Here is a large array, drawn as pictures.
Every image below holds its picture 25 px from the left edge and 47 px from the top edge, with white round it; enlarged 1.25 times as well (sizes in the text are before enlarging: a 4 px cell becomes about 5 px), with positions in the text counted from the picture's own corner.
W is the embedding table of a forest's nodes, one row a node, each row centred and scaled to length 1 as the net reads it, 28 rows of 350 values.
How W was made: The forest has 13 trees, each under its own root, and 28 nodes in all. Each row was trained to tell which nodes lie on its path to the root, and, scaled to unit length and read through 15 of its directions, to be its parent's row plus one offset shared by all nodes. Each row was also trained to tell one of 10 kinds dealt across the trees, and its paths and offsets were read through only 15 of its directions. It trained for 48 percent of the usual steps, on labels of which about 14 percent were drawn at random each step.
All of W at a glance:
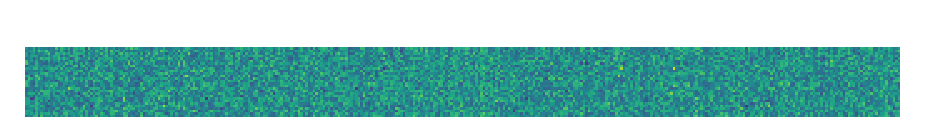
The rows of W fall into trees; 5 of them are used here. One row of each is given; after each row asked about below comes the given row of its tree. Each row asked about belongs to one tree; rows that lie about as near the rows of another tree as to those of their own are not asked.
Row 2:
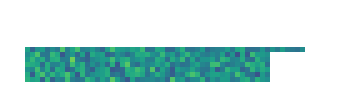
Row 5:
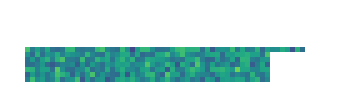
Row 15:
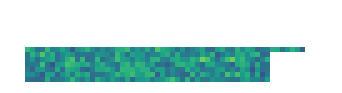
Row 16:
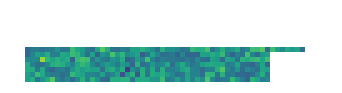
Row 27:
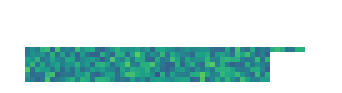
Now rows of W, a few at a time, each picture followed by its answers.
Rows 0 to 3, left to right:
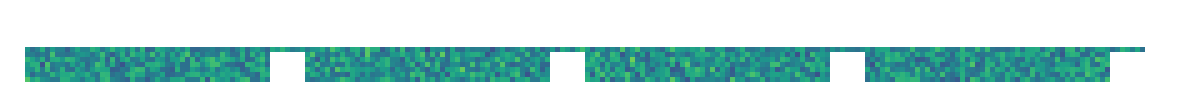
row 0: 27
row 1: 27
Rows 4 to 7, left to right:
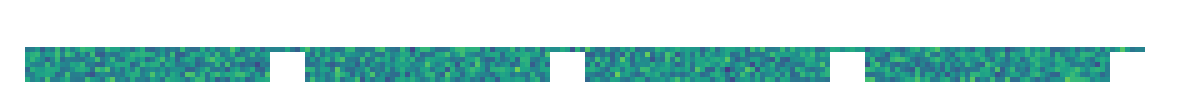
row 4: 2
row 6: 5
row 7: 27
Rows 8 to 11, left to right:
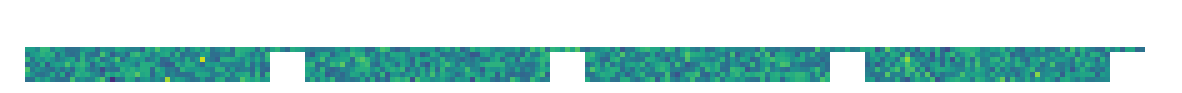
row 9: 16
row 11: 15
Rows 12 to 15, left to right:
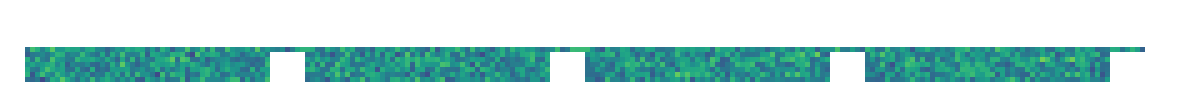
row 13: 5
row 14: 15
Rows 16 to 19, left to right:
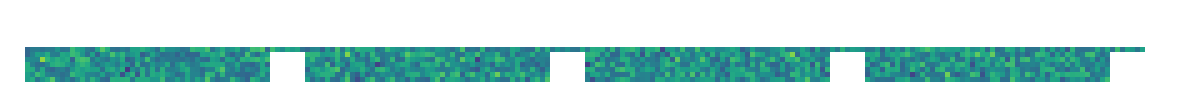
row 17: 2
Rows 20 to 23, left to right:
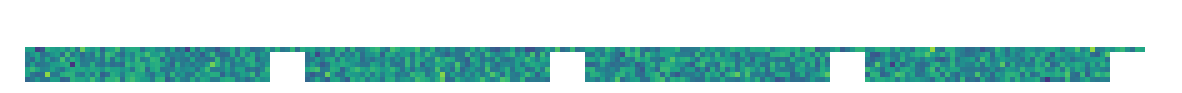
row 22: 5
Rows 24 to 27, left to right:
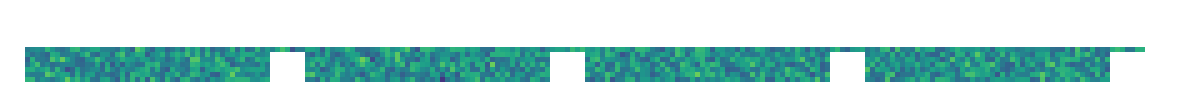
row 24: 27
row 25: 5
